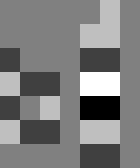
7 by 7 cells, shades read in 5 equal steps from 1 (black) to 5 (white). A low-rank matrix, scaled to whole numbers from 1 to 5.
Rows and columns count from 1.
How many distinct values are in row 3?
2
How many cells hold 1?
2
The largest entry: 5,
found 2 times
